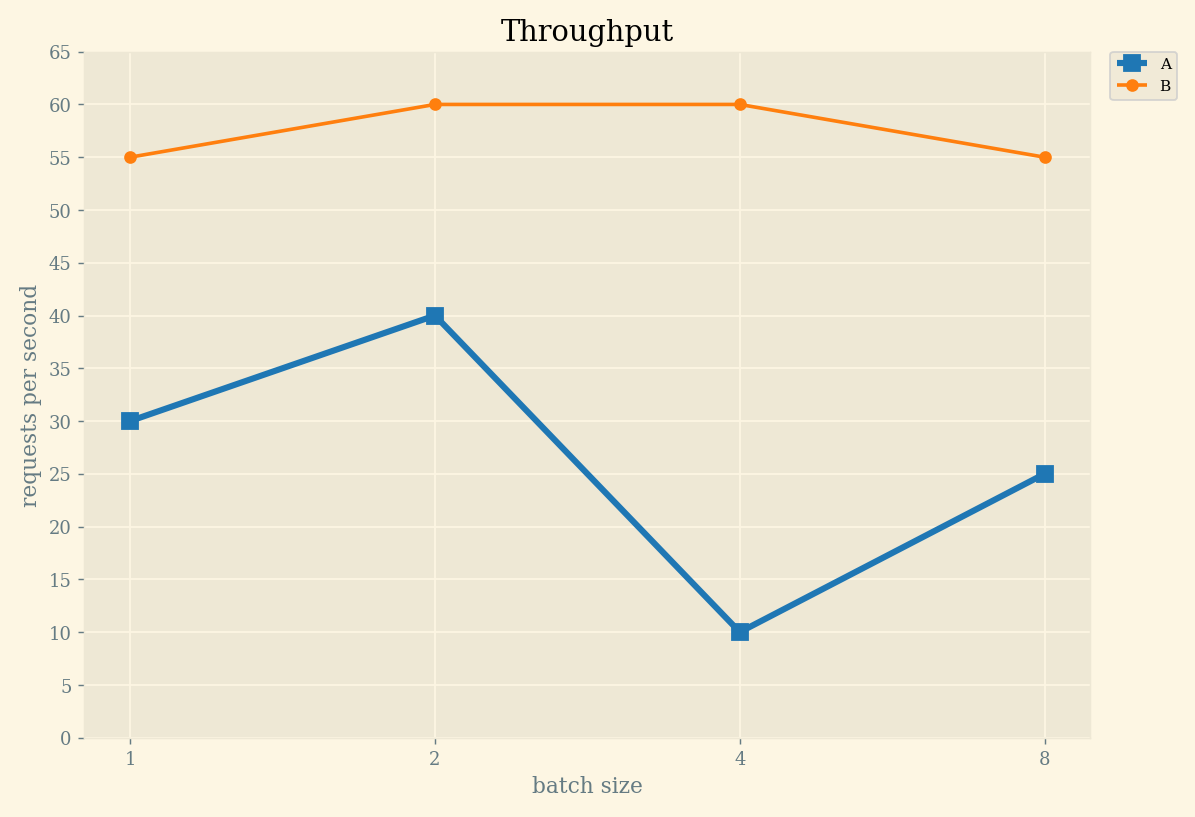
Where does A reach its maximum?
2
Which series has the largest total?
B
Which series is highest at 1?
B
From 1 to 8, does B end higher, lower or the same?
the same
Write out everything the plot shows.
Title: Throughput
x-axis: batch size, ticks 1 2 4 8
y-axis: requests per second, ticks 0 5 10 15 20 25 30 35 40 45 50 55 60 65
Legend: A, B
Values:
A: 30 40 10 25
B: 55 60 60 55
